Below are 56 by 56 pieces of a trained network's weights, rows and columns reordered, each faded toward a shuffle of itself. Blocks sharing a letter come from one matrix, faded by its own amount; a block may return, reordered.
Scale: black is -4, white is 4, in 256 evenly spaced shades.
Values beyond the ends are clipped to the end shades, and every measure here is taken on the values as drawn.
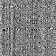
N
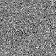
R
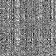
N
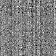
N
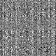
N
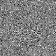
R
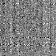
N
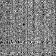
N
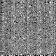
N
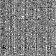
N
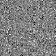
R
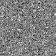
R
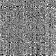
N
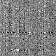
N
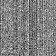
N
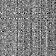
N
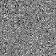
R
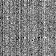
N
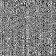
N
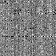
N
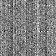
N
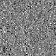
R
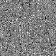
R
